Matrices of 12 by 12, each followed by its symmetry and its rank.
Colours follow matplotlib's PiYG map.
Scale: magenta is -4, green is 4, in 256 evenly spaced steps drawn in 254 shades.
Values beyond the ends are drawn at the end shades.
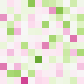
neither, full rank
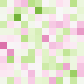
neither, full rank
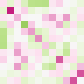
symmetric, full rank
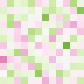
neither, full rank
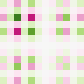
symmetric, rank one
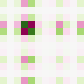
symmetric, rank one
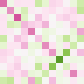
symmetric, full rank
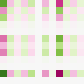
neither, rank one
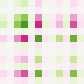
symmetric, rank one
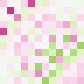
symmetric, full rank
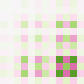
symmetric, rank one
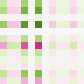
neither, rank one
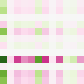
neither, rank one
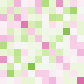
symmetric, full rank
